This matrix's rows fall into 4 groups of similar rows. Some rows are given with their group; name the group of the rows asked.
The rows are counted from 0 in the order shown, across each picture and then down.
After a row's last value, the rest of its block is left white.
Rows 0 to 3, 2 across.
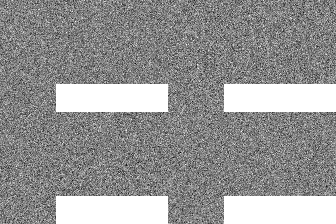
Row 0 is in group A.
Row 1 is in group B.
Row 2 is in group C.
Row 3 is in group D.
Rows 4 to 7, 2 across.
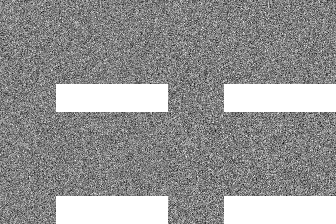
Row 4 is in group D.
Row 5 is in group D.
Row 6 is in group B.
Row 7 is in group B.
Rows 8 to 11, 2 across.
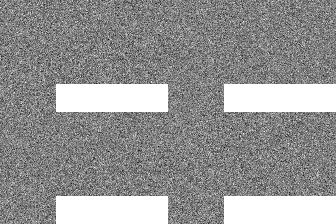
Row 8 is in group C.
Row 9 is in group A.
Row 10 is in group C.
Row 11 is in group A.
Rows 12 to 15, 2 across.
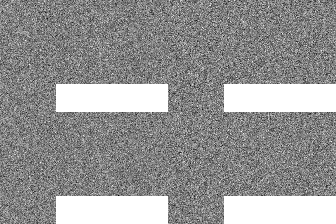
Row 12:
B
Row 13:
D
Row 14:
B
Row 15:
D
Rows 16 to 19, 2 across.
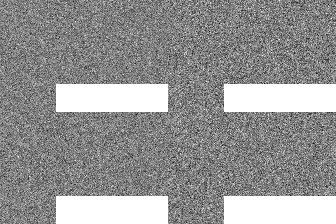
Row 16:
A
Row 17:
C
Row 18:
B
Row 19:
D
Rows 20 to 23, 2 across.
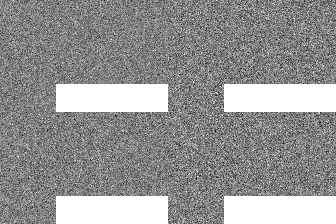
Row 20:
D
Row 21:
C
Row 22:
B
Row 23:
B
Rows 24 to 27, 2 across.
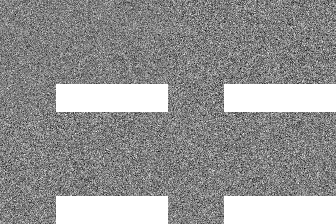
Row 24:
C
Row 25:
C
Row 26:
A
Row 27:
A
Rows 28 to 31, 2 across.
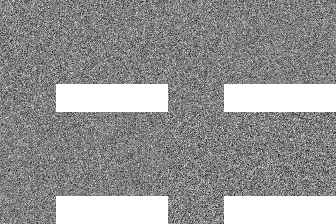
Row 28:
D
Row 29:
D
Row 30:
B
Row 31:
C
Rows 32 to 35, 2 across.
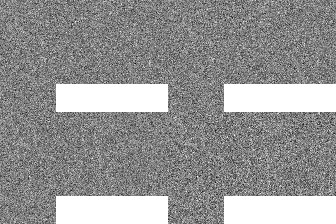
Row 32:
A
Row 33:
A
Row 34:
B
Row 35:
B
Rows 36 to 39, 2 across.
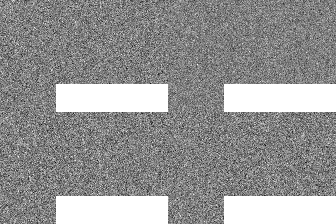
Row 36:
D
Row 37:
B
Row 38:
B
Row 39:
C
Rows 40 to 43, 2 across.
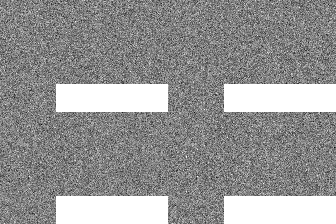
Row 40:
A
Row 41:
C
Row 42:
B
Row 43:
B
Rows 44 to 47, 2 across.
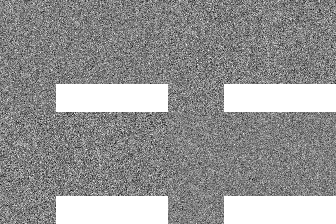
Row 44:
D
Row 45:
B
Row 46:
B
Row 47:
A
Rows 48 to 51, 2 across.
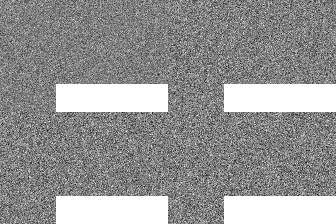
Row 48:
D
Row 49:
D
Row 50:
B
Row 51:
C
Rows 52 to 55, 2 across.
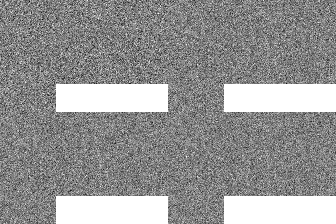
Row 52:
C
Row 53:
B
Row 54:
B
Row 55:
B
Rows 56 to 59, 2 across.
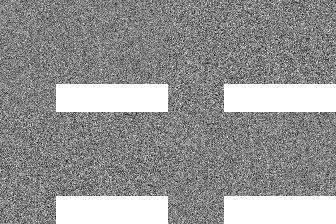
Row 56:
B
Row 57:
C
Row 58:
C
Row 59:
B
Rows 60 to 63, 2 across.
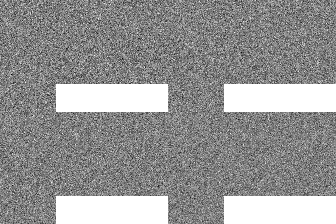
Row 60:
C
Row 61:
A
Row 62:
D
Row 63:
D
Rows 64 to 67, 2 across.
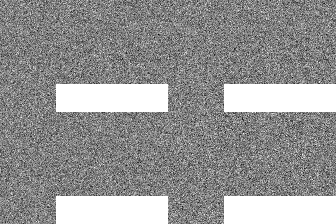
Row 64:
C
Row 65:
C
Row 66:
C
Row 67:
A
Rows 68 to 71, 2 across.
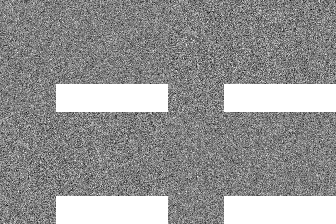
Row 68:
D
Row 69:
B
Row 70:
B
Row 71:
B
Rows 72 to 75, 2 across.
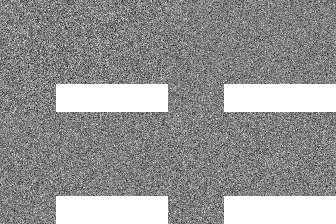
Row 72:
B
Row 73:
D
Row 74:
D
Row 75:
D
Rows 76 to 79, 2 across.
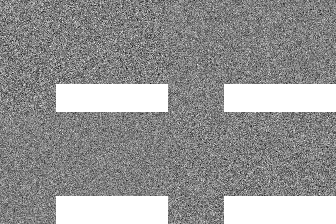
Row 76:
D
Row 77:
B
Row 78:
D
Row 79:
C
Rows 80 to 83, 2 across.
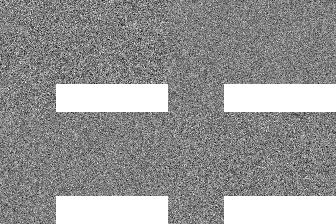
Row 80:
C
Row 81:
D
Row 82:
D
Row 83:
C
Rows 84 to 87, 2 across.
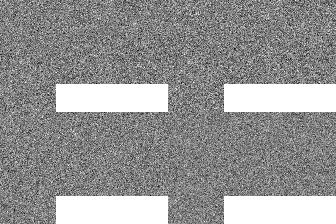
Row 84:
C
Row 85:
C
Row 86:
D
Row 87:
C
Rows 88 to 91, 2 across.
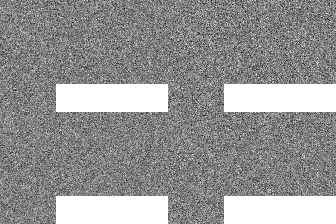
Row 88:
A
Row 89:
A
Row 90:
D
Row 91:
A
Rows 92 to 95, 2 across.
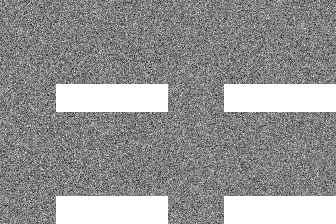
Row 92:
C
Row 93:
C
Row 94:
B
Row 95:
A
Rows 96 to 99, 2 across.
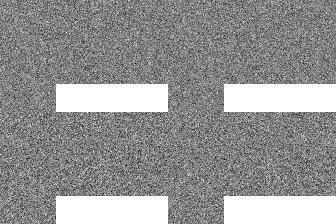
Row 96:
A
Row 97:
A
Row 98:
C
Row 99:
C
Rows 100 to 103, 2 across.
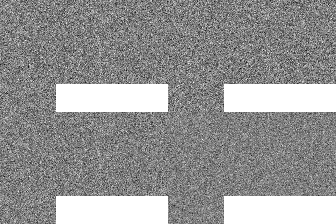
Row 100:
B
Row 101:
C
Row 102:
B
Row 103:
D
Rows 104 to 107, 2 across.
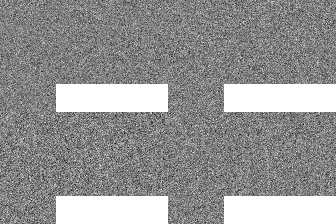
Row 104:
C
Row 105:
A
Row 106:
B
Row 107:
B
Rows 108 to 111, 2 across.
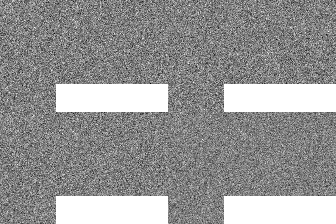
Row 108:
D
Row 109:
C
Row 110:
D
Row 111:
D
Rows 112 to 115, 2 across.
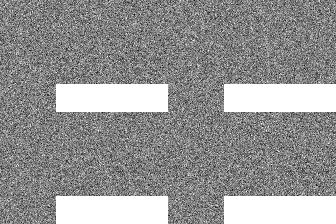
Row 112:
C
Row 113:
B
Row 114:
C
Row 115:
C
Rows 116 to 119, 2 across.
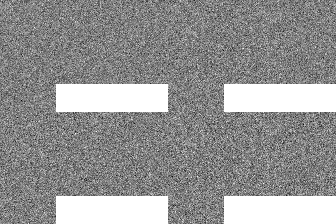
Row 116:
D
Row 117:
B
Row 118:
A
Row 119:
B
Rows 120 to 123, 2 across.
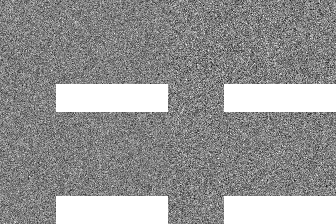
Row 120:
D
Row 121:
B
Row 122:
B
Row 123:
D
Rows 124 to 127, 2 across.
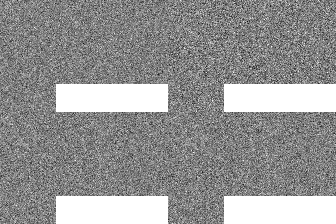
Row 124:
D
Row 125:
A
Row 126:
B
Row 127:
B
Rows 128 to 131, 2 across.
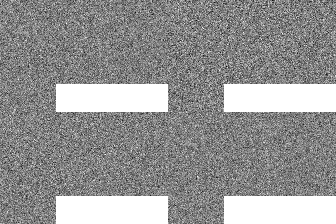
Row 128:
B
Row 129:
D
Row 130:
D
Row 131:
B
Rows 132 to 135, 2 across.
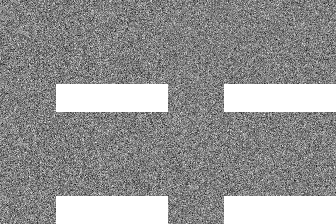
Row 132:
B
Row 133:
C
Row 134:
B
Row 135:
D
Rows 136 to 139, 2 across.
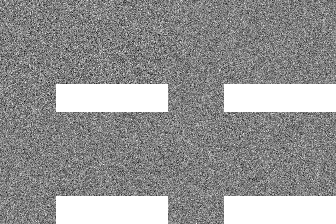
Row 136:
C
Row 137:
D
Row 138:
C
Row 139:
A
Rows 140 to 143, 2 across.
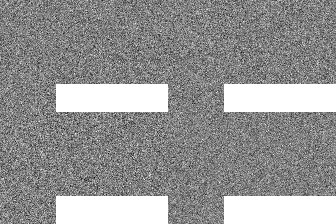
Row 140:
C
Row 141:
A
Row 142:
A
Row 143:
D
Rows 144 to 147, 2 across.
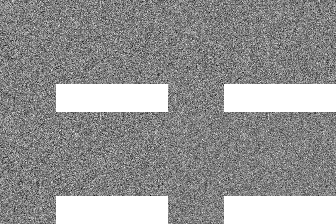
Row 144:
D
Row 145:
B
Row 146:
D
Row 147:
D
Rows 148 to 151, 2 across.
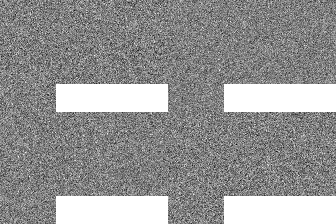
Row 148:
C
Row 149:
D
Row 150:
B
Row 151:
C
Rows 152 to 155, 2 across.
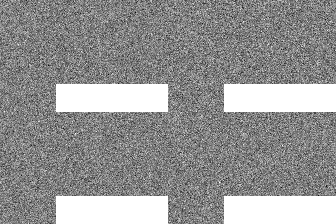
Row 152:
B
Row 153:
A
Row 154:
A
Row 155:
D
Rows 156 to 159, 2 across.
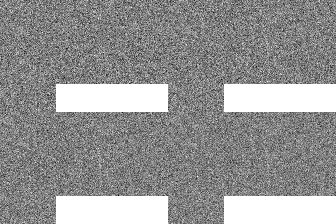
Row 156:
C
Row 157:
B
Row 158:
B
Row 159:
B
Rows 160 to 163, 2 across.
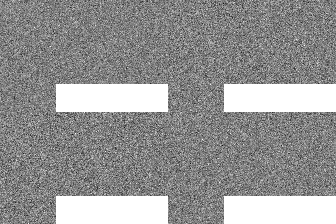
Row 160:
D
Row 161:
A
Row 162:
A
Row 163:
D
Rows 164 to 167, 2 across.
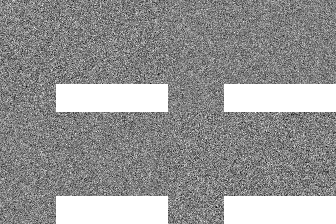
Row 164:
D
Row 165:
A
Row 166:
A
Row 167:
C
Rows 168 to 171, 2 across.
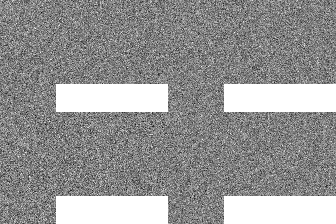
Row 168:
D
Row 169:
A
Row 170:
B
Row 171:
D
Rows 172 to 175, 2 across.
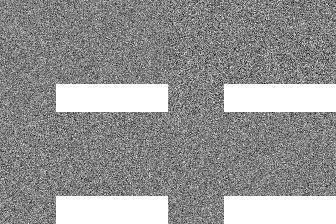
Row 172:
A
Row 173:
C
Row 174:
A
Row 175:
D
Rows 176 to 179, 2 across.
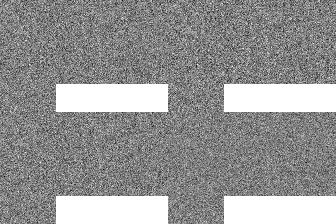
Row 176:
B
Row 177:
B
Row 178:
B
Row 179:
C
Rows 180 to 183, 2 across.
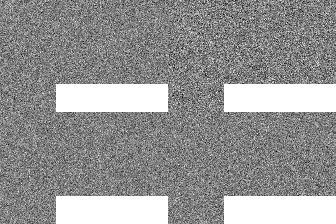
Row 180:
D
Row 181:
A
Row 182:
B
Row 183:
C
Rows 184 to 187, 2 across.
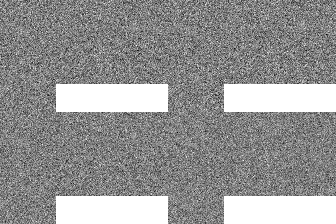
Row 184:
C
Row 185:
C
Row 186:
C
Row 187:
B
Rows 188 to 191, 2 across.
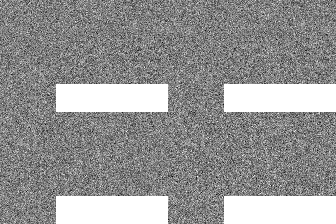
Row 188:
C
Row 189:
C
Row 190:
B
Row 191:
B
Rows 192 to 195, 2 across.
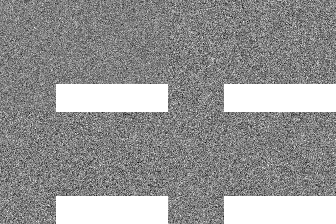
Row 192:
D
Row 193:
A
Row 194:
C
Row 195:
C
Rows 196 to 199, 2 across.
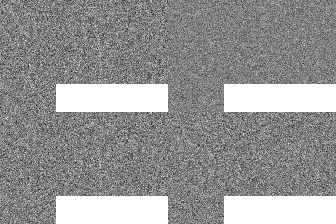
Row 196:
B
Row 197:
A
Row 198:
B
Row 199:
A
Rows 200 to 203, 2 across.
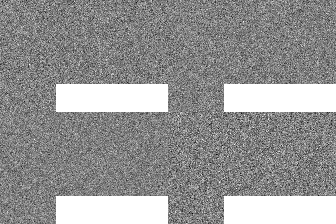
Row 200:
B
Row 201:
A
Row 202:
D
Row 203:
D
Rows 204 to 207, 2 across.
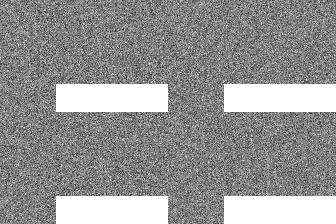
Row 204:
B
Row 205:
D
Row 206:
C
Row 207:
B
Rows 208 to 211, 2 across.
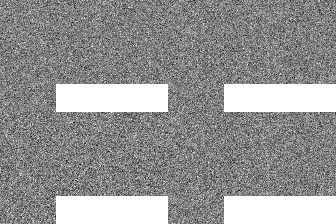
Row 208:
A
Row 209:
B
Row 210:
C
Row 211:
B
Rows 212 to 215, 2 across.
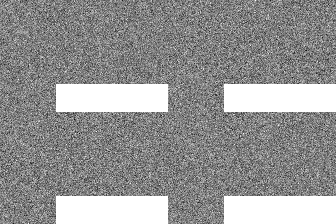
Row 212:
B
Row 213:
C
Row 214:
A
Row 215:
A
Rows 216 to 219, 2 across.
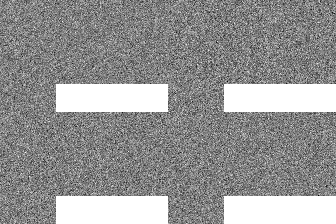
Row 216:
D
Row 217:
B
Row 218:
B
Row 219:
D
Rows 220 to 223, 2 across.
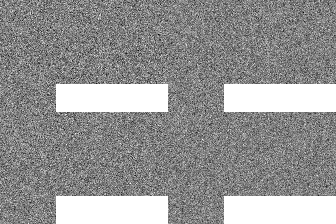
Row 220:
C
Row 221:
B
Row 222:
A
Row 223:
D
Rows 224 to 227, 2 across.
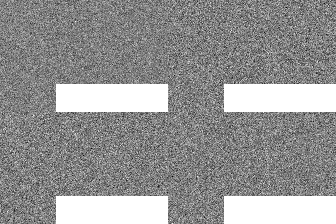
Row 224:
A
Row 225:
C
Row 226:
D
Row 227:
B
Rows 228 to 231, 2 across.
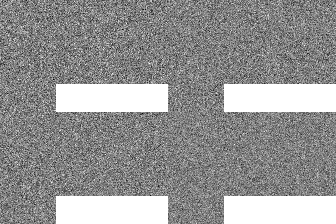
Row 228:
B
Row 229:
C
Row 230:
D
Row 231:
A
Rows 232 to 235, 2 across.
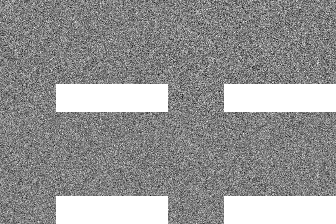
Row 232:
D
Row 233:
A
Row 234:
D
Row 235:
A
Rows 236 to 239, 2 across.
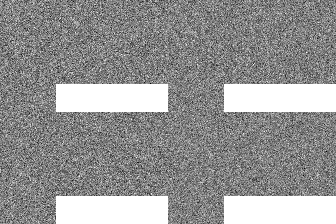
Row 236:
D
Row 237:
B
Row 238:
C
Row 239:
A
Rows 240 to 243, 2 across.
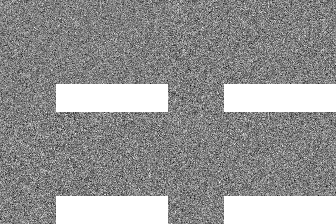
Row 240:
D
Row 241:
D
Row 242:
A
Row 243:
D
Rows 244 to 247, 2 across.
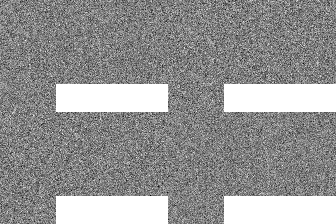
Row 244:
B
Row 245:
A
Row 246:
D
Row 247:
B
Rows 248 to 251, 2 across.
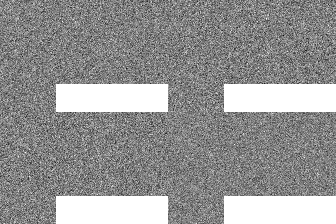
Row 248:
D
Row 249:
C
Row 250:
B
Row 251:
A
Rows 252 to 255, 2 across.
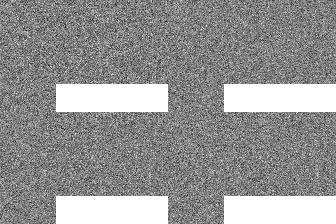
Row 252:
B
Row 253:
D
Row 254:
A
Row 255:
A
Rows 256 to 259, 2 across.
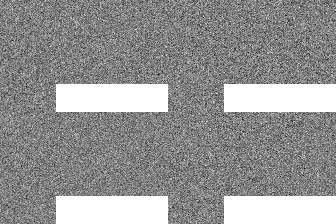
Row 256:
D
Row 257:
C
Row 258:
D
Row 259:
A
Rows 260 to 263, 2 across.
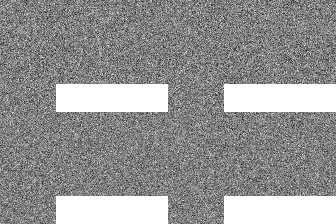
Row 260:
B
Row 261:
C
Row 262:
D
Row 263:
A
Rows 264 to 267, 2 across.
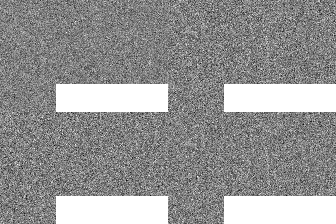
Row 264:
A
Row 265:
B
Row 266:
D
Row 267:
B
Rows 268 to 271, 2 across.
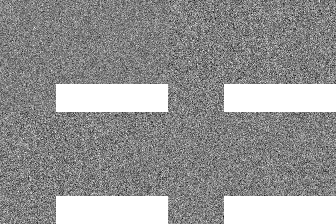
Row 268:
D
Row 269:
B
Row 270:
B
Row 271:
C
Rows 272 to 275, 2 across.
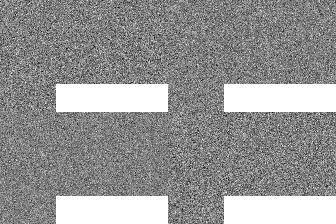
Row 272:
C
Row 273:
B
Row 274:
A
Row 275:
D
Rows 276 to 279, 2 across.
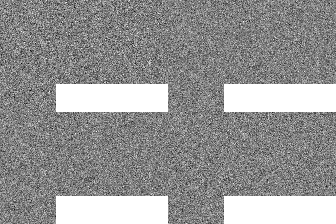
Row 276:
A
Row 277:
A
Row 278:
A
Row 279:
D
